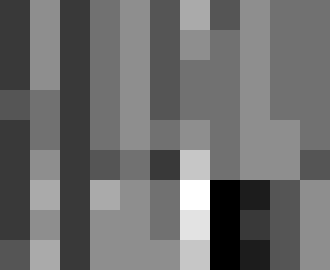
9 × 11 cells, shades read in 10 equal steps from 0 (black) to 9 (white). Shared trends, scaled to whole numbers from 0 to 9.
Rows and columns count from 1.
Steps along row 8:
up down up same down up down up up up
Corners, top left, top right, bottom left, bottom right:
2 4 3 5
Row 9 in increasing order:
0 1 2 3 3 5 5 5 5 6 7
